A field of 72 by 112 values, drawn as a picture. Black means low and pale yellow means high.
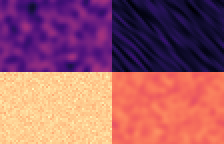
The table splits into 2 rows of 2 panels. Panel 1,1: low, blotchy. Panel 1,2: very low, slanting down to the right, faint in contrast. Panel 2,1: very high, fine-grained, faint in contrast. Panel 2,2: high, blotchy, faint in contrast.
